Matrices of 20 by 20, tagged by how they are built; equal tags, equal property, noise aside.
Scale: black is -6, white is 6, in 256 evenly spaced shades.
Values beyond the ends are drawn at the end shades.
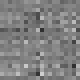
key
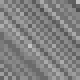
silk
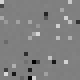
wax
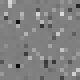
wax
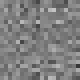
key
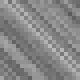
silk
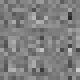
key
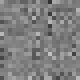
key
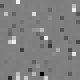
wax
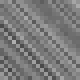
silk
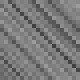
silk
